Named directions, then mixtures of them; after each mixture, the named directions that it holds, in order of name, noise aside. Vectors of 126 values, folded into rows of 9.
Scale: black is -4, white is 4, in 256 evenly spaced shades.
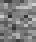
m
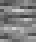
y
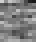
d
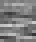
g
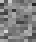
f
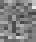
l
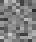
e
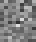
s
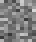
e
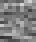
d, g, s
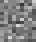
l, s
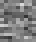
g, s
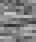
d, g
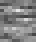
y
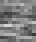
g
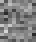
f, g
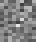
s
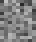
e, s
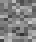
d, e, m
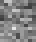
e, m, y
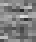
l, y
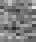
l, y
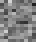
f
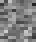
f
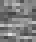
e, g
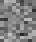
e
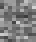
g, l, s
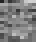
d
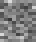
l, m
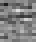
d, l, y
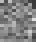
d, f, l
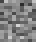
e, l, s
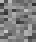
f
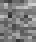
m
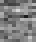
d, m, y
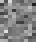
f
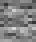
g, m, y
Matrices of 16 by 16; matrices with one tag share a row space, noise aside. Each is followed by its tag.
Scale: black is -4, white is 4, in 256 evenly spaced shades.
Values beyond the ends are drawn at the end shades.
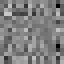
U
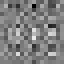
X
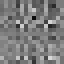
X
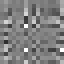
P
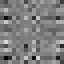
P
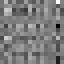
U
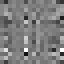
P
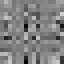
P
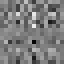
X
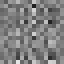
X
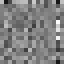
U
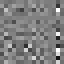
U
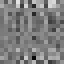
X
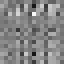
X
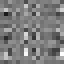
P
